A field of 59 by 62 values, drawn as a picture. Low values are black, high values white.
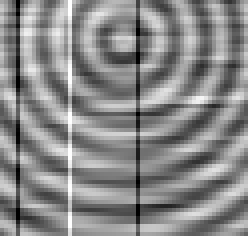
Histogram: bell-shaped. Slope: none. Odd lines: columns 5, 18 and 35. Rings: centred on the top middle.
